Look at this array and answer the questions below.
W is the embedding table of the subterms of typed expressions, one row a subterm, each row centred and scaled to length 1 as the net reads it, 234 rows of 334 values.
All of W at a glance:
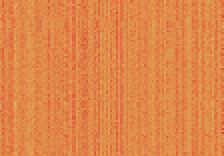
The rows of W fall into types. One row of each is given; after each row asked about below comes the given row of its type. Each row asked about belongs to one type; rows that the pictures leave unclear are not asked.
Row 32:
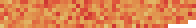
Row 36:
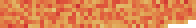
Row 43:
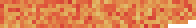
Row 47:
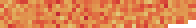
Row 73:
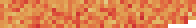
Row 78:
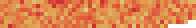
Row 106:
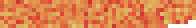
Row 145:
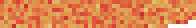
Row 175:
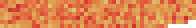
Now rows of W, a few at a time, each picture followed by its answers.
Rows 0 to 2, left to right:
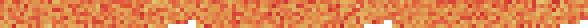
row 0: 145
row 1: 47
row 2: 47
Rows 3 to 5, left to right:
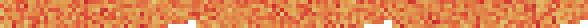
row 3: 32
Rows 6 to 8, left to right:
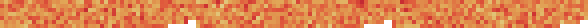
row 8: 73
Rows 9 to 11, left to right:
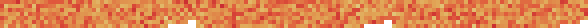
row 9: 43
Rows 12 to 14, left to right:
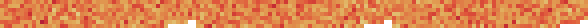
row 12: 175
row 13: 36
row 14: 78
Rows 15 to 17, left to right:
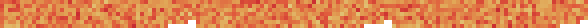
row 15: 43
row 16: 43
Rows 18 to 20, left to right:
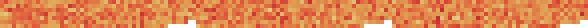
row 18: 175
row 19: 175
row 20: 32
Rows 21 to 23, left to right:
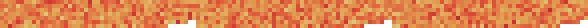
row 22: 73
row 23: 78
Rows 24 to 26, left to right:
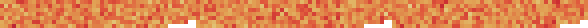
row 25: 145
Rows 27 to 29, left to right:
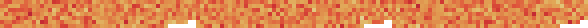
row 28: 145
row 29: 145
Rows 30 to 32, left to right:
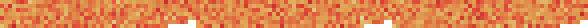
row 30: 32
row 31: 145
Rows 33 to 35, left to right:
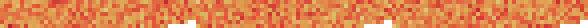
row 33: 78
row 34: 36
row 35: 32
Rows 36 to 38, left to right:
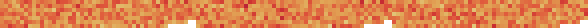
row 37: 32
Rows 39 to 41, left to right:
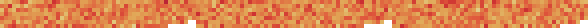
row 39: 32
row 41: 78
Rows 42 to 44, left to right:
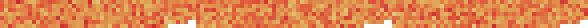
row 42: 106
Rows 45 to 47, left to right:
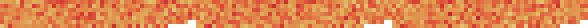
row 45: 78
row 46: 36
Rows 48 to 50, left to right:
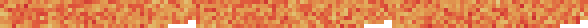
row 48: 175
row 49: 43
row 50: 73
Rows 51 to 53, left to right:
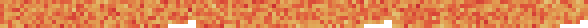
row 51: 73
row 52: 36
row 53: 175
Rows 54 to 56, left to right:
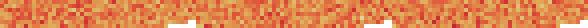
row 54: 175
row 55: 78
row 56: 106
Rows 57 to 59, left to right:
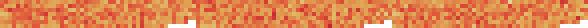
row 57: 175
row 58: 43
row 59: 175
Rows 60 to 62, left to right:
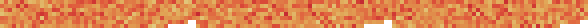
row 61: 36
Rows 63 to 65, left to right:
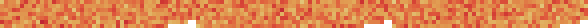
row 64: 32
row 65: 36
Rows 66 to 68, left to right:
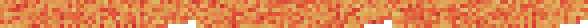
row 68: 175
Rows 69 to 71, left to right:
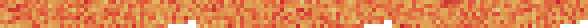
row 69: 175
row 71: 78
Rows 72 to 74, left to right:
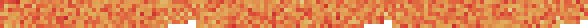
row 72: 43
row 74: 36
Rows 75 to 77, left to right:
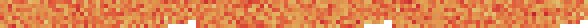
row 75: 145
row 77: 145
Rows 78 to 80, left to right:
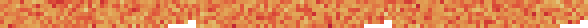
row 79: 73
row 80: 145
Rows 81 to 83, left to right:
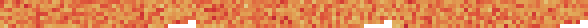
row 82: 175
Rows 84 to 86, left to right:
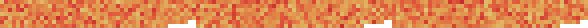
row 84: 43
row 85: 43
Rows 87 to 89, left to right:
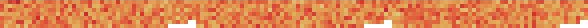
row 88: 73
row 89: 175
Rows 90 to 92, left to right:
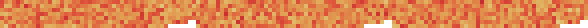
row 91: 78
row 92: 106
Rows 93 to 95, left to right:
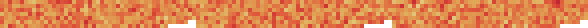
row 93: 78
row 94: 73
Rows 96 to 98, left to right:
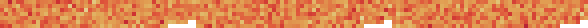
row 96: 36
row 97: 36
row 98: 73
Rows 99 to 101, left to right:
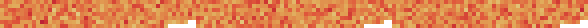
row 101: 73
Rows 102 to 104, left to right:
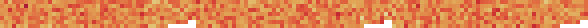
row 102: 145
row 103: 145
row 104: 32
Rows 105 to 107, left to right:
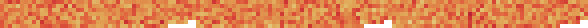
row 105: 43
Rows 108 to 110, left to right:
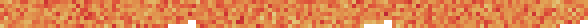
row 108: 32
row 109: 36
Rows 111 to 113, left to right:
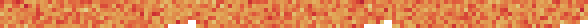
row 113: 73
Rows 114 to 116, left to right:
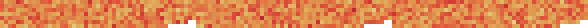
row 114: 106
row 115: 78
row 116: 43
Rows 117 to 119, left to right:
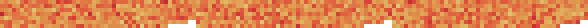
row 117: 36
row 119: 47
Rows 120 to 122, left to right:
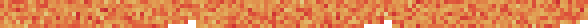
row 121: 73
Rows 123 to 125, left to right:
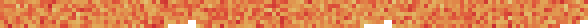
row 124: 175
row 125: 73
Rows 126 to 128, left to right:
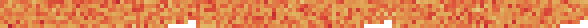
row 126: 47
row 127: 43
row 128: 78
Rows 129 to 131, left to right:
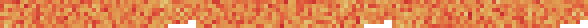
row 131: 43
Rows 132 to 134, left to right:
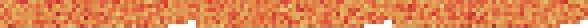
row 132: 47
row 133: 73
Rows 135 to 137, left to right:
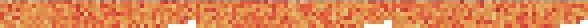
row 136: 43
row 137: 106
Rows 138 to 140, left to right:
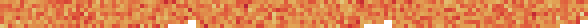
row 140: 145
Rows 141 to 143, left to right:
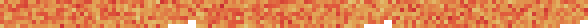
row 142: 175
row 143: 43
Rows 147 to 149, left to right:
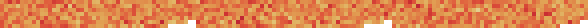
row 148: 43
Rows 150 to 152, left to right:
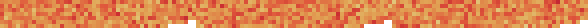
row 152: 36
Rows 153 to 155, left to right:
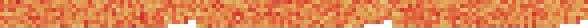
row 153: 106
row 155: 175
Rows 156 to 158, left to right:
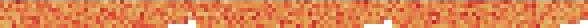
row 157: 106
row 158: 47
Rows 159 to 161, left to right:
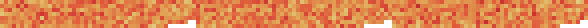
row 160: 43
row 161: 106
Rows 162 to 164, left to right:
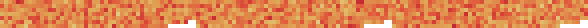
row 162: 106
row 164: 36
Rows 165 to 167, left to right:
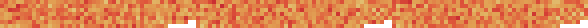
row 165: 175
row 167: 43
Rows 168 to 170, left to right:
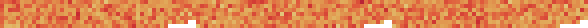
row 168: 43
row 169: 78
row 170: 175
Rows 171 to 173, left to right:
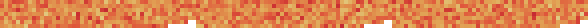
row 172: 47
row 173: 145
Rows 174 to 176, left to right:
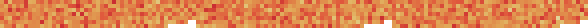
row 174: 145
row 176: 36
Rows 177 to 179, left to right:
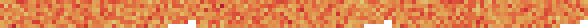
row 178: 43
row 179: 78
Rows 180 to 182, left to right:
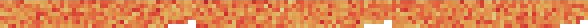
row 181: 36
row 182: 106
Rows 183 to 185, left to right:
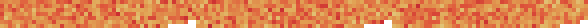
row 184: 145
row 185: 175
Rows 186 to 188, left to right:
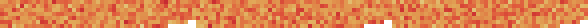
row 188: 145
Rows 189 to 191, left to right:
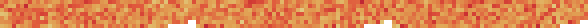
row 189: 175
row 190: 78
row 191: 47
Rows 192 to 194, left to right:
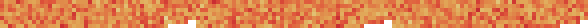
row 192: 106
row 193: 47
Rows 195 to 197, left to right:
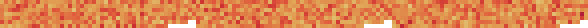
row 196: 43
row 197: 106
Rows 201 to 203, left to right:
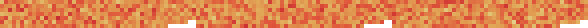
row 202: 32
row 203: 43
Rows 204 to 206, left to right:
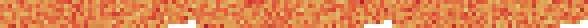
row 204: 36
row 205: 78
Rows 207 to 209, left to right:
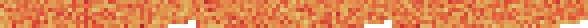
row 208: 73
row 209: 36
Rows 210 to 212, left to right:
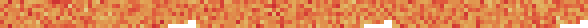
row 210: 78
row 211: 145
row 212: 106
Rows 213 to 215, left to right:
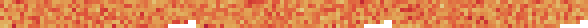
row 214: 78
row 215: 175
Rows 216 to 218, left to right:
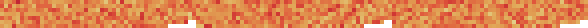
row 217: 47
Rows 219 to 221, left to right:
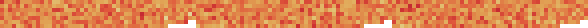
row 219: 145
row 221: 43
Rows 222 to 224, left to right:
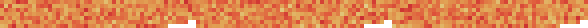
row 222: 32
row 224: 175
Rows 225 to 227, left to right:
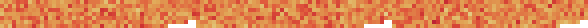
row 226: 145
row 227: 175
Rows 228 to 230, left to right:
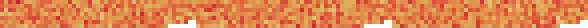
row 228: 106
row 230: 106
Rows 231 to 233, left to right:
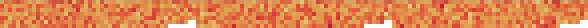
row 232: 73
